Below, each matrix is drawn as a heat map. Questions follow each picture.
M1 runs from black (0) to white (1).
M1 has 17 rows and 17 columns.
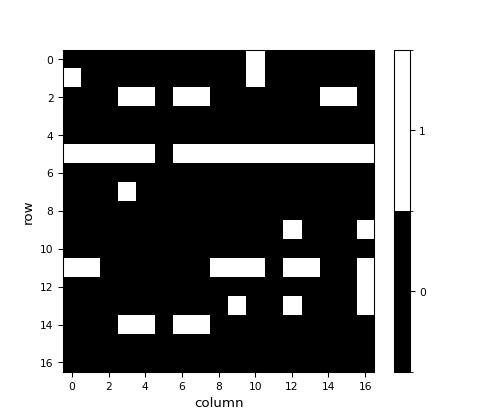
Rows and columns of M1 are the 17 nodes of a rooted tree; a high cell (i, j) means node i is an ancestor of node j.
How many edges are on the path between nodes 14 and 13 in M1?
4
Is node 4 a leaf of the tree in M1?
yes
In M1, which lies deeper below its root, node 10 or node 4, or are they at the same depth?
node 10
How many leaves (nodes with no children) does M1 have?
7
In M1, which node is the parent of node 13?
11
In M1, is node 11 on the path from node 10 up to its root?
yes
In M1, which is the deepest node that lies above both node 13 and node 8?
11
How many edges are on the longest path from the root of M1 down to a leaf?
5
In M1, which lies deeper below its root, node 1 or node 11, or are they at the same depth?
node 1
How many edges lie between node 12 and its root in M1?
4
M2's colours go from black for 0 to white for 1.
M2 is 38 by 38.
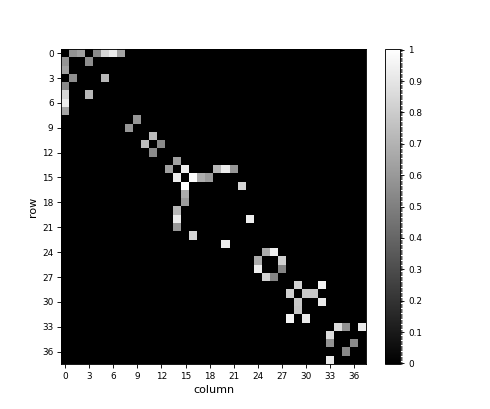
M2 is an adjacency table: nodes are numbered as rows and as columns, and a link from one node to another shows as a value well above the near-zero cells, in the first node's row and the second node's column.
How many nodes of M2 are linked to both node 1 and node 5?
2
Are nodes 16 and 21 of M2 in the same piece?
yes
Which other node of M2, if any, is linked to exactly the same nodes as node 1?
node 5
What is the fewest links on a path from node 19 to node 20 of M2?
2
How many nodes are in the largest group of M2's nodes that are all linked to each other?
2
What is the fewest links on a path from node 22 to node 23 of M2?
5
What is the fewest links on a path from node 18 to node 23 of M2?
4
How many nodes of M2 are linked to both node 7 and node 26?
0
